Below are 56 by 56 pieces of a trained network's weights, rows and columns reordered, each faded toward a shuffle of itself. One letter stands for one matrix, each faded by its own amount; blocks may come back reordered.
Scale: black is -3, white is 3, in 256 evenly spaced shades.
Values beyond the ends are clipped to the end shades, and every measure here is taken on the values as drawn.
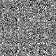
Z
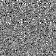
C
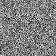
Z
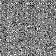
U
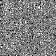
U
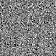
Z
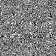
Z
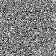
U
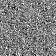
U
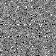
C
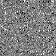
C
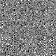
C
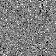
C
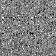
C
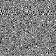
C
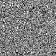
Z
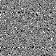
C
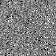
C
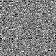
Z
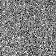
U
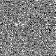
Z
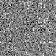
Z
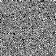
Z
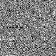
Z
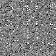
C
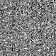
U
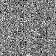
U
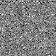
C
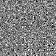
Z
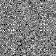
Z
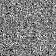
U
